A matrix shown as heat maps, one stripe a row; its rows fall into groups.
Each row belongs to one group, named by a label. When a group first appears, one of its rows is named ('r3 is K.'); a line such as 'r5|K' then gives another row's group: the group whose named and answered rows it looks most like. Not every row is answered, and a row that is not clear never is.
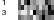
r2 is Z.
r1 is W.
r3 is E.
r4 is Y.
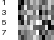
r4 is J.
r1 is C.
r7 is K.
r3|K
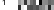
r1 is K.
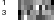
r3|J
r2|K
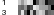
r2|J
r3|W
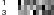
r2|Y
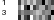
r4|W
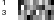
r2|Y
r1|Z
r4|W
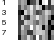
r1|W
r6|E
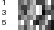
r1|Y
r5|E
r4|Y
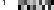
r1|K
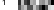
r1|J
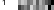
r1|E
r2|Z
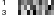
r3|W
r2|K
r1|J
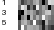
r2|W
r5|Y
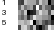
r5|E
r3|W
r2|K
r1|Z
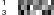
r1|J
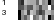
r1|Z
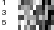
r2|Y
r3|E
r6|K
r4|Z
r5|E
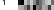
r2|W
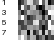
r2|Y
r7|W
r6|C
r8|E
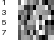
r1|E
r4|J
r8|Y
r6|K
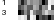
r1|C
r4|E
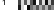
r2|W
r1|K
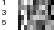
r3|W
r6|Y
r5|Y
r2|W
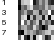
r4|W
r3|J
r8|W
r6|Y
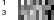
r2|J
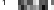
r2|C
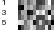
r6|Z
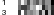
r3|K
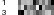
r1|E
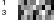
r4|W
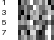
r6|C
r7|Y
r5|E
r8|Y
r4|J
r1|Z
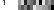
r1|K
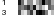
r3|Y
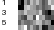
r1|C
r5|J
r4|K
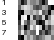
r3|Z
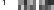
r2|K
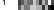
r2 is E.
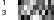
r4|C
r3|K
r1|Z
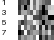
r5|C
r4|E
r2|C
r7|J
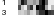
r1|C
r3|E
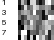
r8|W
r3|Y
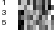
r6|J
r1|W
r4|J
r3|C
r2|E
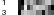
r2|J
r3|Y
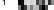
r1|Z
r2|C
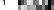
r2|E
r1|Z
